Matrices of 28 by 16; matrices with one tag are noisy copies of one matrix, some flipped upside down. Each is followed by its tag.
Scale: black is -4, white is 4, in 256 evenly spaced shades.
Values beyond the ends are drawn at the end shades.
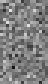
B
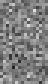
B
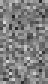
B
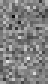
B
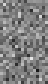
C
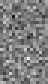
B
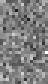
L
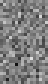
C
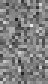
C
